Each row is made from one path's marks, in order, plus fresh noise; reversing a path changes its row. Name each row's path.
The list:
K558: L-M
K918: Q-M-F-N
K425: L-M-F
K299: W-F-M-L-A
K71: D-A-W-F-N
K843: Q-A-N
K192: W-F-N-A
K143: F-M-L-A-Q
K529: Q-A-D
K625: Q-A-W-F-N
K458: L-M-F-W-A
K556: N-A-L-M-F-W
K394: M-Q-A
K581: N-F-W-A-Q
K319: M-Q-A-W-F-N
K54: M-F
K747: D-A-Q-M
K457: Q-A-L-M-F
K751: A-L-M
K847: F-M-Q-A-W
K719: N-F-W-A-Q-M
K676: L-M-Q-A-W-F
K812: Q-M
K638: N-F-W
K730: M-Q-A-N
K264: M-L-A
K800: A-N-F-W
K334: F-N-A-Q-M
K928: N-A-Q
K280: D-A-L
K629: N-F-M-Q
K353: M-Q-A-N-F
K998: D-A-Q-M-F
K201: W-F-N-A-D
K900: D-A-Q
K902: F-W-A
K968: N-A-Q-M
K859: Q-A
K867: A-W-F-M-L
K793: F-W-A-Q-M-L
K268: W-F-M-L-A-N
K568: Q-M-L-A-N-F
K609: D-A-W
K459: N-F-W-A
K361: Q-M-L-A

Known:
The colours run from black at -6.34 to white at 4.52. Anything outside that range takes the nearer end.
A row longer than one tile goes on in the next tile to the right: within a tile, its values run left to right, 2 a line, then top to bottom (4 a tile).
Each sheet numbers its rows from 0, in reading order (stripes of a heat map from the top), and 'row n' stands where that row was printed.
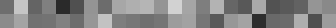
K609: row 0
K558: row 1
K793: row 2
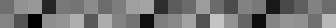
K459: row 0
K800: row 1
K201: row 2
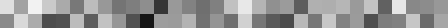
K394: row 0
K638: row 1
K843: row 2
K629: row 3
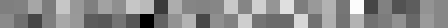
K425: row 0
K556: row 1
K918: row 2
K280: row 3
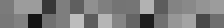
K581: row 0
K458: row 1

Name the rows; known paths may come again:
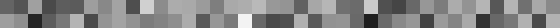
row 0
K793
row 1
K54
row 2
K457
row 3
K867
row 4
K334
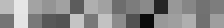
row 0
K843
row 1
K638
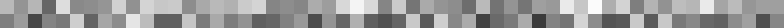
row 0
K629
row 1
K812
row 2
K751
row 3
K968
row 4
K143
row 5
K730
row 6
K264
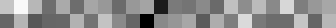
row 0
K928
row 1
K459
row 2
K918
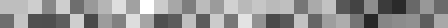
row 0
K568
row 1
K394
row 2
K361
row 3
K902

